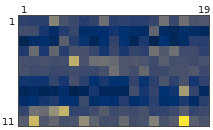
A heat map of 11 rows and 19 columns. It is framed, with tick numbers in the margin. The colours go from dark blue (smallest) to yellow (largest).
Stripes: horizontal, repeating 2 times. Average level on the scale: 20%. Histogram: skewed, a long tail of high values.
